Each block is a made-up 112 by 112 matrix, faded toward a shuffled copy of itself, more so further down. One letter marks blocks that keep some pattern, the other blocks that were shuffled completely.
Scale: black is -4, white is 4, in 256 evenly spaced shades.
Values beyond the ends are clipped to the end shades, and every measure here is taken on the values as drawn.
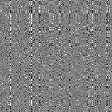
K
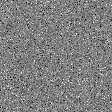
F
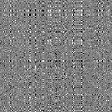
K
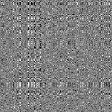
K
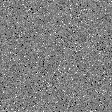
F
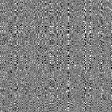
K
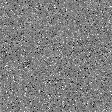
F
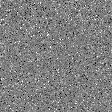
F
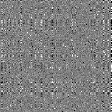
K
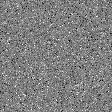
F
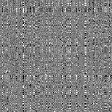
K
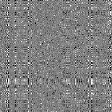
K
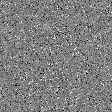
F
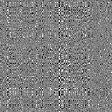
K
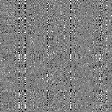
K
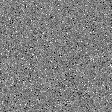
F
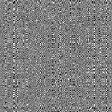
K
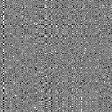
K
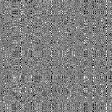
K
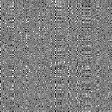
K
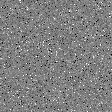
F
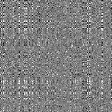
K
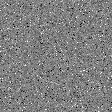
F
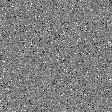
F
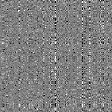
K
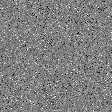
F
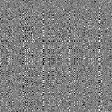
K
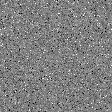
F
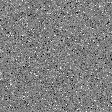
F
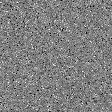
F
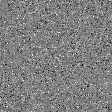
F
